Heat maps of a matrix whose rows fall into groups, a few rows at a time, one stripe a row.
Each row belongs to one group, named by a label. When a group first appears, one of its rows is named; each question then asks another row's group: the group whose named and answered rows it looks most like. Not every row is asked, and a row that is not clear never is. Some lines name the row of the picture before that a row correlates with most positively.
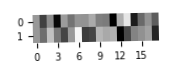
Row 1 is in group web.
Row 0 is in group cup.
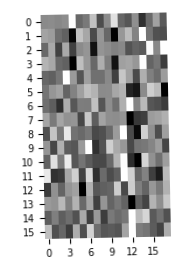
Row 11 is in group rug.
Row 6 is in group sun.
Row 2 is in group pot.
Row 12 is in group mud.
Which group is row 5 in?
web
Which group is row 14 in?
sun
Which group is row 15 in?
rug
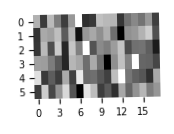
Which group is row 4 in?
rug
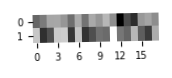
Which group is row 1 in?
rug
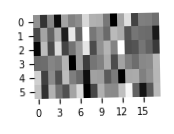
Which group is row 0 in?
cup
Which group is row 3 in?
mud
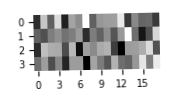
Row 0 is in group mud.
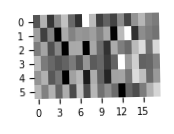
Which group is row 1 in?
cup
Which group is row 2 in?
pot
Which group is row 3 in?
sun
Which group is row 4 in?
pot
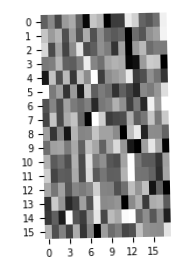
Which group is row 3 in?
web
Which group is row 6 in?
pot
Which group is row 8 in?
cup
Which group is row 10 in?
rug
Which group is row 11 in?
rug
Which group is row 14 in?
sun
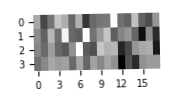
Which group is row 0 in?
rug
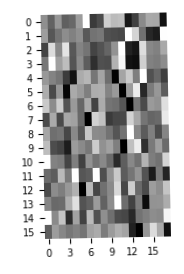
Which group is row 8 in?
rug
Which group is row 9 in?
cup
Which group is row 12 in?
mud
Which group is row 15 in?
web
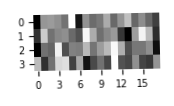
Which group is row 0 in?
sun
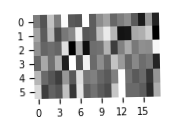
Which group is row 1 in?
web
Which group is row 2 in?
mud
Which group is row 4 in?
rug
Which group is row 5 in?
rug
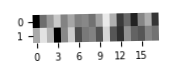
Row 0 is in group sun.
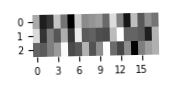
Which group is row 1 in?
rug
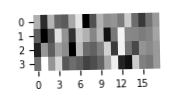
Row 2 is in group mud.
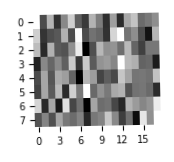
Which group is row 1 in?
rug
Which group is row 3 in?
sun
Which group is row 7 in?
pot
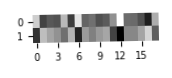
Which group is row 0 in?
rug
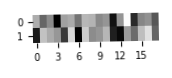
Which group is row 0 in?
cup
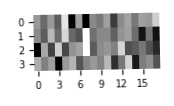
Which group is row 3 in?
cup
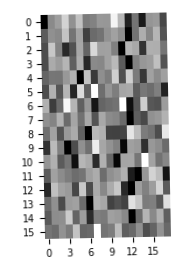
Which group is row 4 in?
mud
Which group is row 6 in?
rug
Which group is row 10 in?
pot
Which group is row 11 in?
web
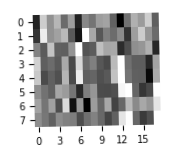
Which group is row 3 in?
rug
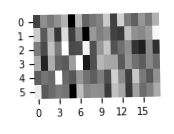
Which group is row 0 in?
mud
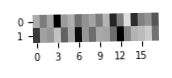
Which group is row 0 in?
cup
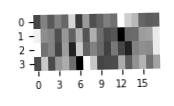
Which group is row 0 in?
sun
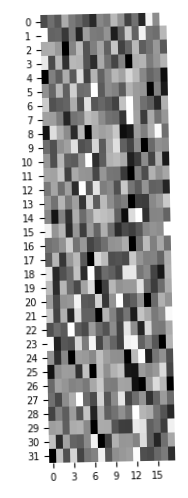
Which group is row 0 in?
pot
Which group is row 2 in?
cup
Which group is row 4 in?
sun
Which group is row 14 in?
cup
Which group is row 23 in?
rug
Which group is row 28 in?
sun
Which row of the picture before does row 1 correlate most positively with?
2
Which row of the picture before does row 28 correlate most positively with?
0
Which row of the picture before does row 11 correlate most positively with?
1
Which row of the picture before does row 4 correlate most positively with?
0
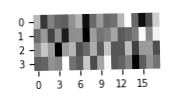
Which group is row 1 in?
pot
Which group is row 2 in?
cup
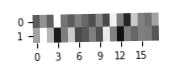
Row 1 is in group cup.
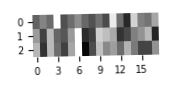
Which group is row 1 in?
web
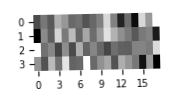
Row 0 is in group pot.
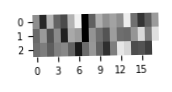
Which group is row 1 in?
pot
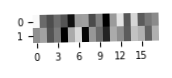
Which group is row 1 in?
pot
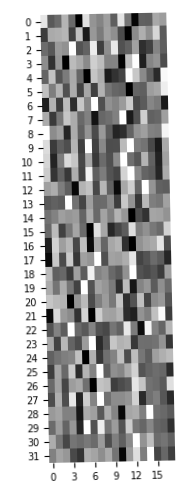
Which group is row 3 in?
cup
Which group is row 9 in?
rug
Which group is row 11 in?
rug
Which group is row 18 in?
rug
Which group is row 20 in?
cup
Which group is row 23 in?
web
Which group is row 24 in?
mud
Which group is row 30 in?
sun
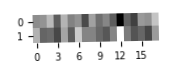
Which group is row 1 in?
rug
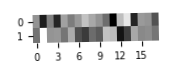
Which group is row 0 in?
cup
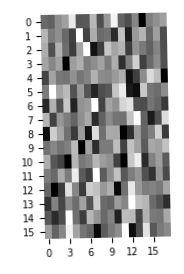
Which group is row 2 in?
web
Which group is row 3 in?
cup
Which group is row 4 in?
web
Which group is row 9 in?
mud
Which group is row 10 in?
cup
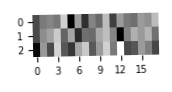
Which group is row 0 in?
mud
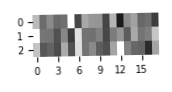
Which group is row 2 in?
rug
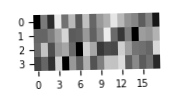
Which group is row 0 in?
sun
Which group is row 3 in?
sun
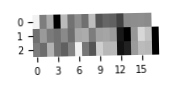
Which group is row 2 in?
web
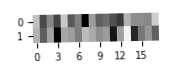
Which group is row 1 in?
cup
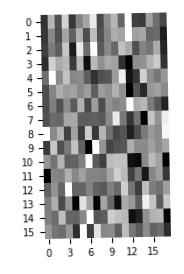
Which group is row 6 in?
sun
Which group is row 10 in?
web
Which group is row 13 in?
pot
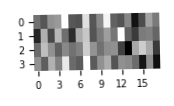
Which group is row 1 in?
mud
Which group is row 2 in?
web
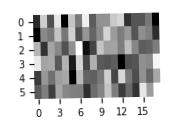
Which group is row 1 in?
sun
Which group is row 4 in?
mud
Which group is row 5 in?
pot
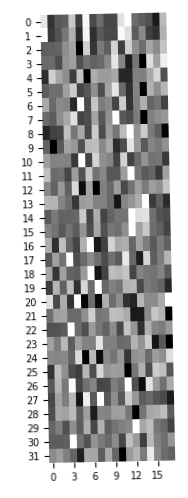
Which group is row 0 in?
rug
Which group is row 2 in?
mud
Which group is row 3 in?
pot
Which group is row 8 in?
sun
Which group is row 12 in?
mud
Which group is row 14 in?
sun
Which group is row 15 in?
sun
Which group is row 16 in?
web
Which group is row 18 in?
web
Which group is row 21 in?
web
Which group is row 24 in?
mud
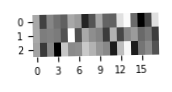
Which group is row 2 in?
cup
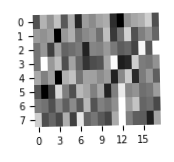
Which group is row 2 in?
pot
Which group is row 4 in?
cup
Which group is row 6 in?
sun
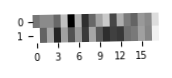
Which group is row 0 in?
mud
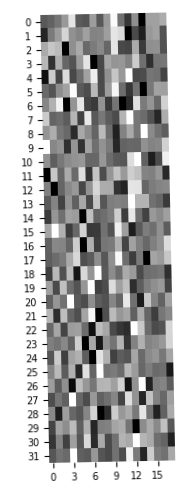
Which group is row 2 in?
cup
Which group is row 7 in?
rug
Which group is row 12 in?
cup
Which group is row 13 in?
sun
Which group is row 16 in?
mud
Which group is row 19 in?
web
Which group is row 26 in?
cup
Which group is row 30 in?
sun
